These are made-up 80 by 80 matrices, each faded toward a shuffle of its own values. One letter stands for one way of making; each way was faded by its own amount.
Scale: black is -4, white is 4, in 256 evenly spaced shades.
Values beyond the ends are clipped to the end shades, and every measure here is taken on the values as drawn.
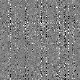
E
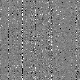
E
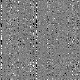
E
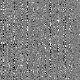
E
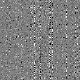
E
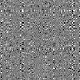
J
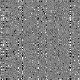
J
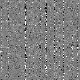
E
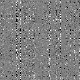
E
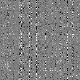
E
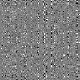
J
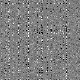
E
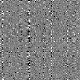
J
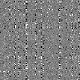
J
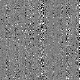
E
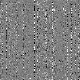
E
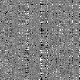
J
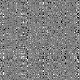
J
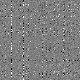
E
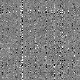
E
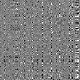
J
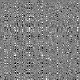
J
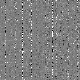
E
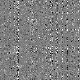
E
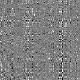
J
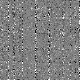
E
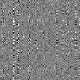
J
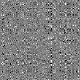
J
